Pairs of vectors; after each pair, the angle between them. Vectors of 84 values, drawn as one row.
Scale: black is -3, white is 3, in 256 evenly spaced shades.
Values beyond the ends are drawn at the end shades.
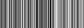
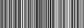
nearly parallel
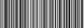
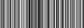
nearly opposite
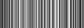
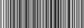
nearly opposite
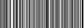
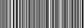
nearly parallel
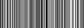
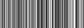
partly aligned
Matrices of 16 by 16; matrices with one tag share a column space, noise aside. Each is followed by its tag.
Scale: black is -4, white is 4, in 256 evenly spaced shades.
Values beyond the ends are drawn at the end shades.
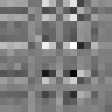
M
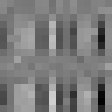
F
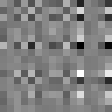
M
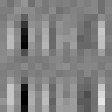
F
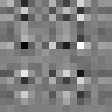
M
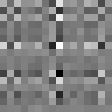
M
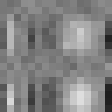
F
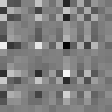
M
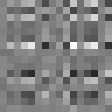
M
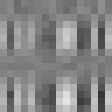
F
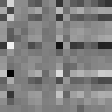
M
